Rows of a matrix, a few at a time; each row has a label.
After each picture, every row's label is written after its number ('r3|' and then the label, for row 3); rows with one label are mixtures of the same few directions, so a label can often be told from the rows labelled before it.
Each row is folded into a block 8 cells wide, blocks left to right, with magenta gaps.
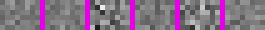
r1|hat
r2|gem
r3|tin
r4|gem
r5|gem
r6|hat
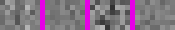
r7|hat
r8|gem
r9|gem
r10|hat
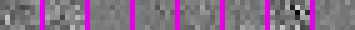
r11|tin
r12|hat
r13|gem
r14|gem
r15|gem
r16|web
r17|gem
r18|gem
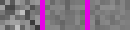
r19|gem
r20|gem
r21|tin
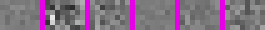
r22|tin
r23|tin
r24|tin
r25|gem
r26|tin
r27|gem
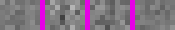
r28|gem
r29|hat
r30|gem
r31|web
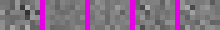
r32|gem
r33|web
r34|hat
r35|tin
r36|tin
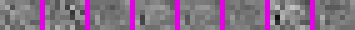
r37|tin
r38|gem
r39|tin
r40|tin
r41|tin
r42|tin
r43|tin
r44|tin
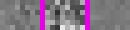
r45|gem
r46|web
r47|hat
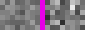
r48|gem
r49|hat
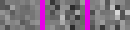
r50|tin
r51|hat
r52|gem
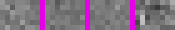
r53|tin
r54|web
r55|hat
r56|tin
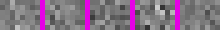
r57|web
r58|tin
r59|hat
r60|gem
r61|gem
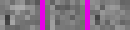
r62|tin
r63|tin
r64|tin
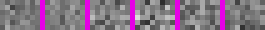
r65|tin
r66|hat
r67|hat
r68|hat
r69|gem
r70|web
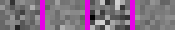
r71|web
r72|web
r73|hat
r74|hat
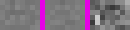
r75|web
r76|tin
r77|tin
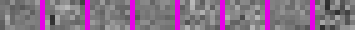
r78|tin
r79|tin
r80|web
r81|hat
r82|web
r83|hat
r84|web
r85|web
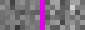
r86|web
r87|hat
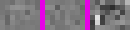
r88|tin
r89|tin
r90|tin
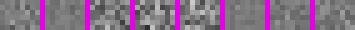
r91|gem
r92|hat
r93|gem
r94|gem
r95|web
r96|tin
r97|hat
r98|gem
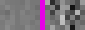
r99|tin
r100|hat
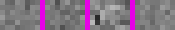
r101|hat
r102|web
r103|tin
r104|hat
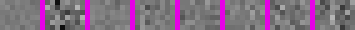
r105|tin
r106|web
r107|hat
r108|tin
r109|hat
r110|gem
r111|tin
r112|hat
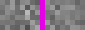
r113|gem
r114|tin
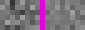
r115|web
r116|gem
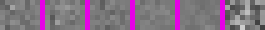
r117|tin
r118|tin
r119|web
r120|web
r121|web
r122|gem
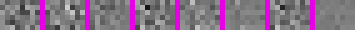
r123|gem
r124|gem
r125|tin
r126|tin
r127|web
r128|web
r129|tin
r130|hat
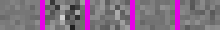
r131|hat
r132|hat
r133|gem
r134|gem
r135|web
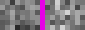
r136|web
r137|web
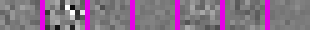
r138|tin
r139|gem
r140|tin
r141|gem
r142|web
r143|web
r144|hat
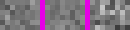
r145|tin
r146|gem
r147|web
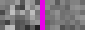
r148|web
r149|web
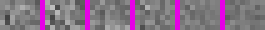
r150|tin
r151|tin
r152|web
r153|tin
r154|tin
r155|hat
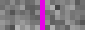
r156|web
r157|tin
